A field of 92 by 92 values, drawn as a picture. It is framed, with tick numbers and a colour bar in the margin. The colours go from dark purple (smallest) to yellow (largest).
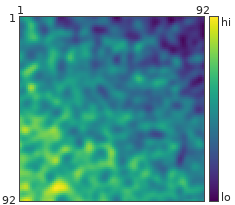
The ninth with the lowest average is the top right. The field climbs toward the bottom left. There are no lone odd cells. The halves do not mirror each other. The texture is blotchy. No regular stripes run through it. On average the colour sits 50% of the way up the scale.
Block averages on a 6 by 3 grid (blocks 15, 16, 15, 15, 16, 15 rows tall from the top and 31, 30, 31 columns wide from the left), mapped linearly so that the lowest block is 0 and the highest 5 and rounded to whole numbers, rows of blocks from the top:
210 / 321 / 321 / 432 / 442 / 543
